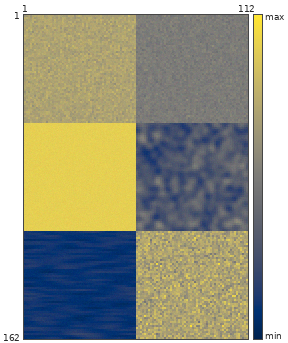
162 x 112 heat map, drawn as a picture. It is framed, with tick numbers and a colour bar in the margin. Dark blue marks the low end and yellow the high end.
It is made of 3 by 2 panels. Panel 1,1: high, fine-grained, faint in contrast. Panel 1,2: middling, fine-grained, faint in contrast. Panel 2,1: very high, flat. Panel 2,2: low, blotchy. Panel 3,1: very low, streaked across, faint in contrast. Panel 3,2: high, fine-grained.
